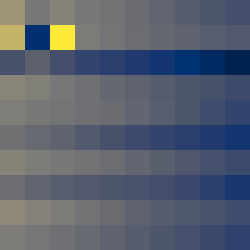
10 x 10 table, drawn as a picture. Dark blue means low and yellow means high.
The top left is the roughest part. An odd patch, rougher than its surroundings, sits in the top left. There is an overall slope up to the left.
